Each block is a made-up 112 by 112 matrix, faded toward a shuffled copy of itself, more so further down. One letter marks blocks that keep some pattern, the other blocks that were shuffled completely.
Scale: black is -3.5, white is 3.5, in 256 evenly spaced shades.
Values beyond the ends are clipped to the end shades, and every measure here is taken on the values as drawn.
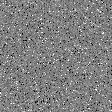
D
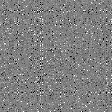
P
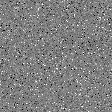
D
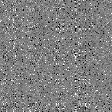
P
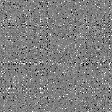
P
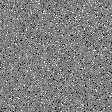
D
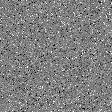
D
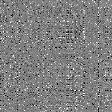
P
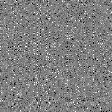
P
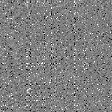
P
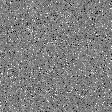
D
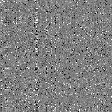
P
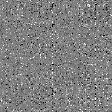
P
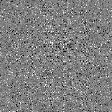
P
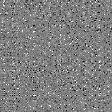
P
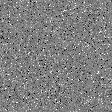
D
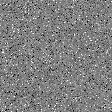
D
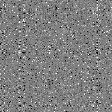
P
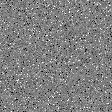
D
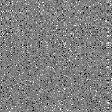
P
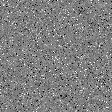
D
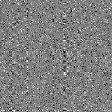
P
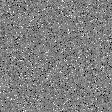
D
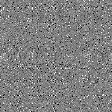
P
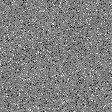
D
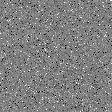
D
